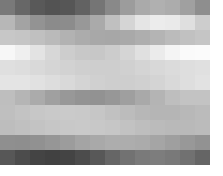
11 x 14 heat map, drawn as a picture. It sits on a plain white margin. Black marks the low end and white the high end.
The grain runs across in streaks. Overall the values sit about 70% of the way up the scale. The middle right is the calmest part. The bottom left is the ninth with the lowest average.
